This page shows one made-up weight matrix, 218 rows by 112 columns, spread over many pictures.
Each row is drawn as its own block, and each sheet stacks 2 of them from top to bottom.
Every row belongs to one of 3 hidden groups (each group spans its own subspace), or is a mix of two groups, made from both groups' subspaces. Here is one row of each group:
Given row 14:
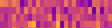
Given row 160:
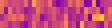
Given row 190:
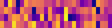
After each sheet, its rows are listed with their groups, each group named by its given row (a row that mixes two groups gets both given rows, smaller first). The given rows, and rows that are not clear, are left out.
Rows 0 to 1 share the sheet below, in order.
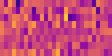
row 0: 190
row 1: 14
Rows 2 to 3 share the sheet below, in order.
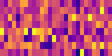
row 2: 160
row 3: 160
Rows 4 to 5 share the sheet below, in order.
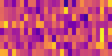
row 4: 14
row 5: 14 and 160
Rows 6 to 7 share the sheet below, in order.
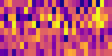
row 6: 14 and 160
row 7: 14
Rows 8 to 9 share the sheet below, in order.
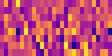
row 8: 190
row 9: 14 and 190
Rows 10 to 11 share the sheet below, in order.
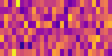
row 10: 190
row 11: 14
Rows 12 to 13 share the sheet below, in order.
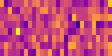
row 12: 160 and 190
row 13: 190
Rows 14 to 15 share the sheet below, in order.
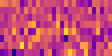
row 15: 14
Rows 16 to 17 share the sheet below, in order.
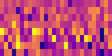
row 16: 14 and 190
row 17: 160
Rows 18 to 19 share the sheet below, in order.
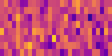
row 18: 160
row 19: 160
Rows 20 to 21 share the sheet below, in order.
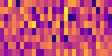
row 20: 190
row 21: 14 and 160
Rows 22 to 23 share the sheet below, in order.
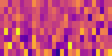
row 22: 160
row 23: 190
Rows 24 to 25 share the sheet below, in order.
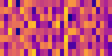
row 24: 190
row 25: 190
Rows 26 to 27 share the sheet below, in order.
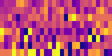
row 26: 160 and 190
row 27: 14
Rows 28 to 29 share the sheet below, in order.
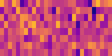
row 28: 14
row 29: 160
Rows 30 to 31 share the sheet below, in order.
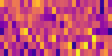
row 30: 14 and 160
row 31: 14
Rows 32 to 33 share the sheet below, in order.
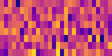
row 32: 190
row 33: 14
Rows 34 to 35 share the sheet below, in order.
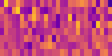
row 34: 190
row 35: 160
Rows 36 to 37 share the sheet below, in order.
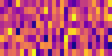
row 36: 190
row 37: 190
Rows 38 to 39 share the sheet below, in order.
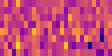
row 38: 190
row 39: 160
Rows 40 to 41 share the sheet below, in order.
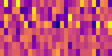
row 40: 190
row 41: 190
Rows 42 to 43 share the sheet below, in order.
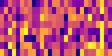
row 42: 160
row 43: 160 and 190
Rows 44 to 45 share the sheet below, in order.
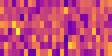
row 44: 14
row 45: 190
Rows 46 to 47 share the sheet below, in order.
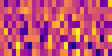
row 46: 190
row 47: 160
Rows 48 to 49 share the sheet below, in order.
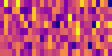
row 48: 190
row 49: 160
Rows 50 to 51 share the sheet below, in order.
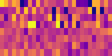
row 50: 14
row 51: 14
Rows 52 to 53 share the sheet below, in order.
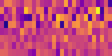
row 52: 14
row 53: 14
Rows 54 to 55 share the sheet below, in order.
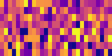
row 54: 160
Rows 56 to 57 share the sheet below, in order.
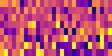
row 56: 14
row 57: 14
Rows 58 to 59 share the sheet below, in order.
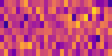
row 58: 14
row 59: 14
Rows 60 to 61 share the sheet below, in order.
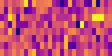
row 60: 160
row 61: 190
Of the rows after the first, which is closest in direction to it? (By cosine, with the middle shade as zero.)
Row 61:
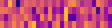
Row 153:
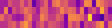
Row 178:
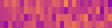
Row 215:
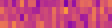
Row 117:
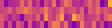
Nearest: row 178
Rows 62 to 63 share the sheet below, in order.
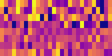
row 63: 14
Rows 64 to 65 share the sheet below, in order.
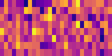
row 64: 160
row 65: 160
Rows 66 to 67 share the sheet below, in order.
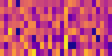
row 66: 190
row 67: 190
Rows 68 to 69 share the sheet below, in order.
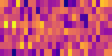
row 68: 14 and 190
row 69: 14
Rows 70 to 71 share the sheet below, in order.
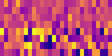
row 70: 190
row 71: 160
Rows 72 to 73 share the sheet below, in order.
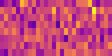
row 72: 14
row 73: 14
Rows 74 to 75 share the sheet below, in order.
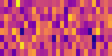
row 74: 190
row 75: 14
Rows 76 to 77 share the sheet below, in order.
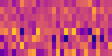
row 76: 14
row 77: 14
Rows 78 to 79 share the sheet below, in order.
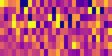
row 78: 14
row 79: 14 and 190
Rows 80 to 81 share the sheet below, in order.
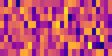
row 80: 190
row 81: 160
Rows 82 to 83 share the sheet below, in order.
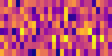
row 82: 190
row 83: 14
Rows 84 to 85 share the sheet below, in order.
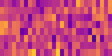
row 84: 14 and 160
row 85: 14
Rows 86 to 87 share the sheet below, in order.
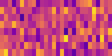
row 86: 14
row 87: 14
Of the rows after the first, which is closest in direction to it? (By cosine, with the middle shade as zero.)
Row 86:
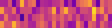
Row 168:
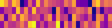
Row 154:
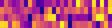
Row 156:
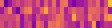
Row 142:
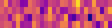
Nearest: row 154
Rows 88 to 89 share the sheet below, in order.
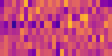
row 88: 14
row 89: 14
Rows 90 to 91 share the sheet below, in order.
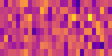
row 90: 160
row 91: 160
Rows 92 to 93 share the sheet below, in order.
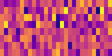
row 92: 14
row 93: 190
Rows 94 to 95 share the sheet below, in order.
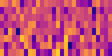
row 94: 14
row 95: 190
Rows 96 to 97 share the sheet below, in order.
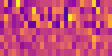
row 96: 190
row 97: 14
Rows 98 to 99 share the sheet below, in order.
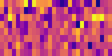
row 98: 160
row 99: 160
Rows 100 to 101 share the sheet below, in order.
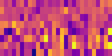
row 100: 14
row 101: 190
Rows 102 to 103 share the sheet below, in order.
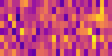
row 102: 160
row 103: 14
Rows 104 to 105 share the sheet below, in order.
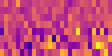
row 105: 160
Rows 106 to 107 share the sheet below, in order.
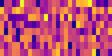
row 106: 14 and 190
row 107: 190
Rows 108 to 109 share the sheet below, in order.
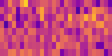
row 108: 14 and 160
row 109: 14 and 160
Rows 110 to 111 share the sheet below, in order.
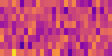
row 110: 14
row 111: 14
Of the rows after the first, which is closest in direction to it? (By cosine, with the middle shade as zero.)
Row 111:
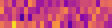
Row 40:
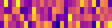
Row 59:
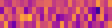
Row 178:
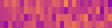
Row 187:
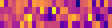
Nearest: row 187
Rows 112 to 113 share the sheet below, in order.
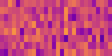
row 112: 190
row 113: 14
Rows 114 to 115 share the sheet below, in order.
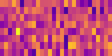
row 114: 14
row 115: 190
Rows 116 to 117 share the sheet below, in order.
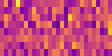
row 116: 190
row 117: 190
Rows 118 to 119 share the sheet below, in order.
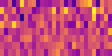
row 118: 14
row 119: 190
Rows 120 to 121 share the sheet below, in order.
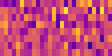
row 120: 14
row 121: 160
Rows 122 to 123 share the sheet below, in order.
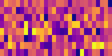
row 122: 14 and 190
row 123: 160
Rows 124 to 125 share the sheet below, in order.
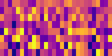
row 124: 14 and 190
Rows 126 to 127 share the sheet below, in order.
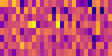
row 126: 14
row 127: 14
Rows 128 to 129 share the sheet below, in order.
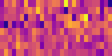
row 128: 14
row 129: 14 and 160
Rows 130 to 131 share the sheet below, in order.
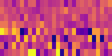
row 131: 14
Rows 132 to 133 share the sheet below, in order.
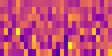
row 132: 160 and 190
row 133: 190
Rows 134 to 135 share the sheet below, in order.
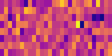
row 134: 160
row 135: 14 and 190
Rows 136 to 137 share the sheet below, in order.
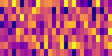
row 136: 14
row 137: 190
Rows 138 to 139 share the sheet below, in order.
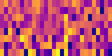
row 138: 14 and 160
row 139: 190
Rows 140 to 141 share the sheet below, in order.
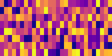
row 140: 14 and 190
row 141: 190
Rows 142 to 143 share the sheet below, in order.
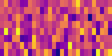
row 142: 160
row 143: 190
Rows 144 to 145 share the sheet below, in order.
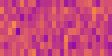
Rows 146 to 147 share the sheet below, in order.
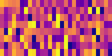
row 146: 14
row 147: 190
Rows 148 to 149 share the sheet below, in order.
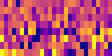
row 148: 190
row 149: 14
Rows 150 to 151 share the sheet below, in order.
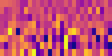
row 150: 14
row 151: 190
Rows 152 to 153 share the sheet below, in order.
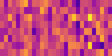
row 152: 160
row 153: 160
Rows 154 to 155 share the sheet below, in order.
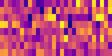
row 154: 14 and 160
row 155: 14
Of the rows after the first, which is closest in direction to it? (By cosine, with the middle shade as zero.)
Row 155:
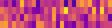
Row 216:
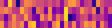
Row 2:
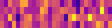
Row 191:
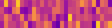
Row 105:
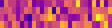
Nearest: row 2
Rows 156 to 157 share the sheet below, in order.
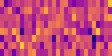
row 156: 190
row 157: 14
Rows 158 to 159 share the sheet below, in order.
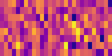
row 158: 14 and 190
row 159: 160
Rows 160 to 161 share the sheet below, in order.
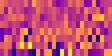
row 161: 14
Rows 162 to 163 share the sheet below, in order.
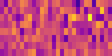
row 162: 160
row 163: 14
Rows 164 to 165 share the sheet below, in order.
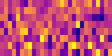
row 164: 160
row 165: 160
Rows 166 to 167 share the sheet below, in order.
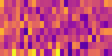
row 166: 14 and 160
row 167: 14
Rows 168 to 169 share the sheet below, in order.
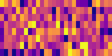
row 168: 14
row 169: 14
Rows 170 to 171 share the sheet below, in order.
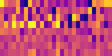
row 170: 14
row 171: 14
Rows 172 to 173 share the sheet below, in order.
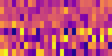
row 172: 14
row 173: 14
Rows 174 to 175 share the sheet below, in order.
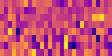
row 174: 160
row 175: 190
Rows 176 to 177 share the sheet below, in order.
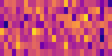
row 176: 14
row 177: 160
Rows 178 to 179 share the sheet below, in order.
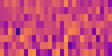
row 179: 190
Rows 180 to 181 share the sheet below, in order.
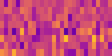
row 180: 190
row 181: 14
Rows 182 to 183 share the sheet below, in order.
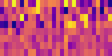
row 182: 14
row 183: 190
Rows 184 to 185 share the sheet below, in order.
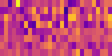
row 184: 190
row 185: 160
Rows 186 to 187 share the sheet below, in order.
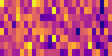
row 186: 160
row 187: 160
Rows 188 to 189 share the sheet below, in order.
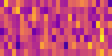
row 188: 190
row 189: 160
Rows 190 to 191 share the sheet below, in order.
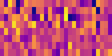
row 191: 190
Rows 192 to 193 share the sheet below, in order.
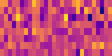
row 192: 160
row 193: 160
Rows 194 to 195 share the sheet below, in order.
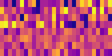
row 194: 14
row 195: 190
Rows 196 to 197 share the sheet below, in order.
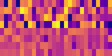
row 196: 190
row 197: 190
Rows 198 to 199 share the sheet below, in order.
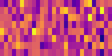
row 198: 14 and 160
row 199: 160
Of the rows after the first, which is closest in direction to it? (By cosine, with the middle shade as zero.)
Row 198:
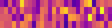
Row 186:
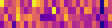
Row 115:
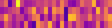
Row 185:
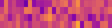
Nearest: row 115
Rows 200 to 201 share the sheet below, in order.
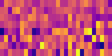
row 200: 160 and 190
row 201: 14 and 160
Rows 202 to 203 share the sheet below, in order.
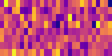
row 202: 190
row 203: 14
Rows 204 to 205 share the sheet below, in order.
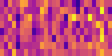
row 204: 160
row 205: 160
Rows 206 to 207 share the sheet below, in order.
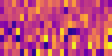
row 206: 14
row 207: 190
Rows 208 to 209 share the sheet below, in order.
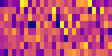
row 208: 14
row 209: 14
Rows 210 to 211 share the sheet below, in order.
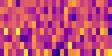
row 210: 190
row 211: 190
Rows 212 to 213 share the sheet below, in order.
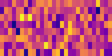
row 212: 14
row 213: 190
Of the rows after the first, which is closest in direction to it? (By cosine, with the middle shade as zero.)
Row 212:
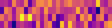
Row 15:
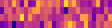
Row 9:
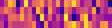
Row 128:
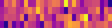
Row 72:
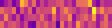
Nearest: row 15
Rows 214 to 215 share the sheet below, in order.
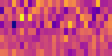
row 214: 14
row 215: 14
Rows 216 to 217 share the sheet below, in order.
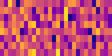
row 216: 190
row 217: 14
